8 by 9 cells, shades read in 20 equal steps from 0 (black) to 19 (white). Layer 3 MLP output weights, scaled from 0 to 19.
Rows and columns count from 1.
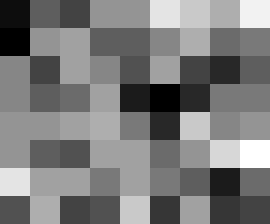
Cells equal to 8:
4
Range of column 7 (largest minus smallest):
12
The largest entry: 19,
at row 6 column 9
